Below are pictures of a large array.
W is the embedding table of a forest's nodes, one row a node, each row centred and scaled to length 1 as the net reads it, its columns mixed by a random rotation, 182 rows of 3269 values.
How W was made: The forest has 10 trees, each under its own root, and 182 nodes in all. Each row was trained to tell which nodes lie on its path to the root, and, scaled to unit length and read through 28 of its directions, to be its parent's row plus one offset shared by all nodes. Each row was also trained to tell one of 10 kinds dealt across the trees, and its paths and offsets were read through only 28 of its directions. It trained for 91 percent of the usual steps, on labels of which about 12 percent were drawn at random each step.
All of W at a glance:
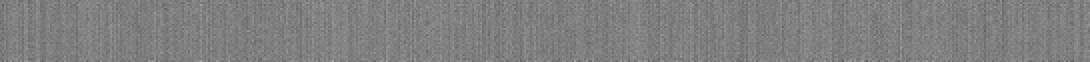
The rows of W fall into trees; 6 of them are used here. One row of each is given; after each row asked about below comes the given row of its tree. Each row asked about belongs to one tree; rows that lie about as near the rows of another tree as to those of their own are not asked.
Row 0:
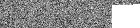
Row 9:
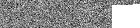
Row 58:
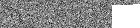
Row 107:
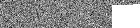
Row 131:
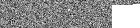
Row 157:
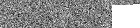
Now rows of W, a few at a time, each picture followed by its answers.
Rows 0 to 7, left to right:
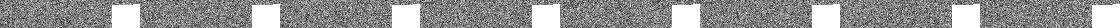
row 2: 58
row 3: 107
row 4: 0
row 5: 107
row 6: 157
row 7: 131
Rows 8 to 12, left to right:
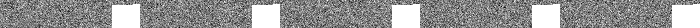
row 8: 9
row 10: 131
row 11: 131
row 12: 0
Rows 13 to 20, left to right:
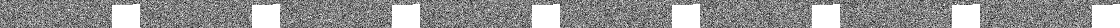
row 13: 0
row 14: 9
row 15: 107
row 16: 0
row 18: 0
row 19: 131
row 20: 131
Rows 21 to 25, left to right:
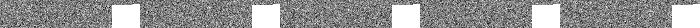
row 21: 157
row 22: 131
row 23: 0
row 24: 0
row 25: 9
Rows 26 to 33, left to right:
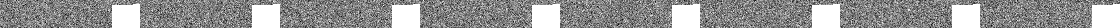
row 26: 107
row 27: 58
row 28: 58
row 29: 9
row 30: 9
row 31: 0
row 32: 131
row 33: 0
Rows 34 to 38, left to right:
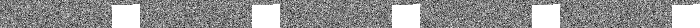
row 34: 58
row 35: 0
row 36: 9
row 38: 107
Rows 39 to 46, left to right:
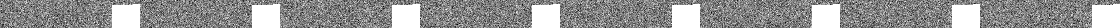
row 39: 9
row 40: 107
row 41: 9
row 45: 9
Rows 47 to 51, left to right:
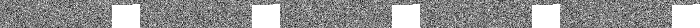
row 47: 107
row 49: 131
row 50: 131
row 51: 107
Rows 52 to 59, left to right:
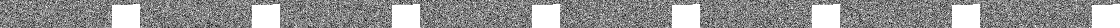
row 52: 9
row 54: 0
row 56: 107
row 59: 9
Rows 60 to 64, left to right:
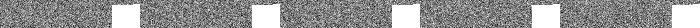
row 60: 0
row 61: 131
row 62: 107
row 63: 58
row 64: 9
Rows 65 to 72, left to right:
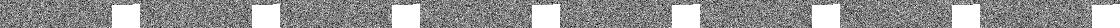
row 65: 107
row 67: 9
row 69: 0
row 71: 107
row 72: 157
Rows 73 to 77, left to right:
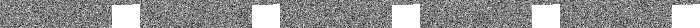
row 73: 157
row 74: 9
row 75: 0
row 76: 131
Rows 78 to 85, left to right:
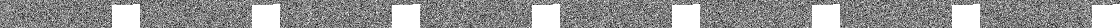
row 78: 157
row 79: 0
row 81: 107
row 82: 107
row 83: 0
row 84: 131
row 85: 9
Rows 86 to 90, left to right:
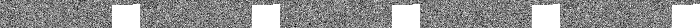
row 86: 131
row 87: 0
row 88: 131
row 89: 58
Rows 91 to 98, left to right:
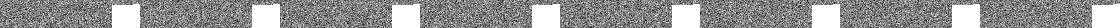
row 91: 107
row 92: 0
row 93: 0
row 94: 131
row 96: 131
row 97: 0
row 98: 58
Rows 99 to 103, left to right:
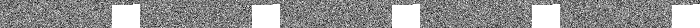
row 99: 0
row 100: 157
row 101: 9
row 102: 107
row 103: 0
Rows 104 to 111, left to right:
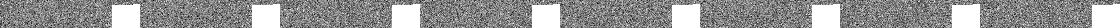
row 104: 0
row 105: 157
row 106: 0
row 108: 9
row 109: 157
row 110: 131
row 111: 0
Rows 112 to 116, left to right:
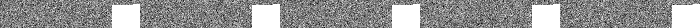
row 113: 131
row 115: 9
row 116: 107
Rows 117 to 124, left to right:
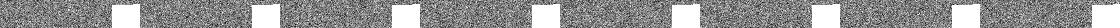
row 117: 0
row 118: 58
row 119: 131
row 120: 9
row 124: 107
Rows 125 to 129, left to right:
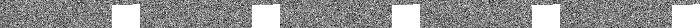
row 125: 131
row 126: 0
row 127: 0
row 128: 131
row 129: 107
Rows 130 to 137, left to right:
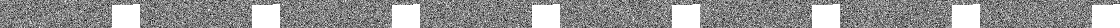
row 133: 9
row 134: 131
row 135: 157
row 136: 107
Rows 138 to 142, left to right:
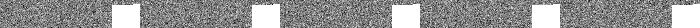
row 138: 107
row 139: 0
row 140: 131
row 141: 0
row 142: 58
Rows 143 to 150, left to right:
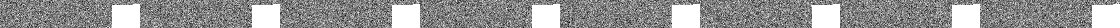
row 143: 107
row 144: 58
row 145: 107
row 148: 58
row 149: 0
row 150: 107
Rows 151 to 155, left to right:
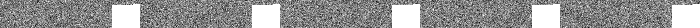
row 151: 0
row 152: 107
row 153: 157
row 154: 157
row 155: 9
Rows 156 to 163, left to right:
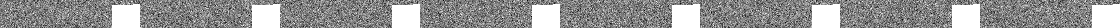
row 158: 58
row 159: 131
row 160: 58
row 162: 9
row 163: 131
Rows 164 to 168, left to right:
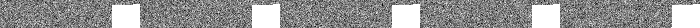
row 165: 107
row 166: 0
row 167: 9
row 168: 0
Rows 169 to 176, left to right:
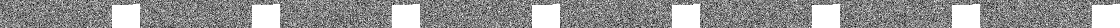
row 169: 9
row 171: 9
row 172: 131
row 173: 0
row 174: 9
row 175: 131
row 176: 9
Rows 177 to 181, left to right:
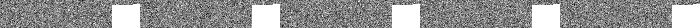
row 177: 131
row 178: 107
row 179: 58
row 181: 9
